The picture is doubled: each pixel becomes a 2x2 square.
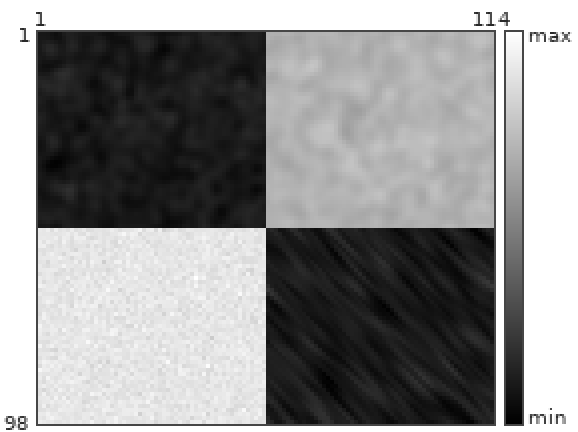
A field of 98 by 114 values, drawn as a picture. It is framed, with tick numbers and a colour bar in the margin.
It is made of 2 by 2 panels. Panel 1,1: very low, blotchy, faint in contrast. Panel 1,2: high, blotchy, faint in contrast. Panel 2,1: very high, fine-grained, faint in contrast. Panel 2,2: very low, slanting down to the right, faint in contrast.
